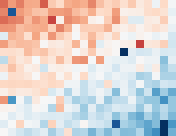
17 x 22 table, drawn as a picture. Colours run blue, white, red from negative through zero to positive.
Neither half mirrors the other. The field climbs toward the top left. The ninth with the lowest average is the bottom right. On average the colour sits 50% of the way up the scale. There are no regular stripes. No single row or column stands out from its neighbours.
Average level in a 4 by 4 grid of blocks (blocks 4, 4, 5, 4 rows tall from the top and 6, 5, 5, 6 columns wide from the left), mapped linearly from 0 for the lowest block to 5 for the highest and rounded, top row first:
5543 | 4433 | 3321 | 2210
